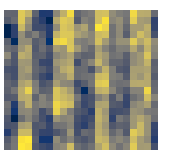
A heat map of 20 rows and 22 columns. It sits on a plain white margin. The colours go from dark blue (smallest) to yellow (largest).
The grain runs up and down. Upright stripes repeat 4 times across the table. The top left is the ninth with the lowest average. Overall the values sit about 50% of the way up the scale.
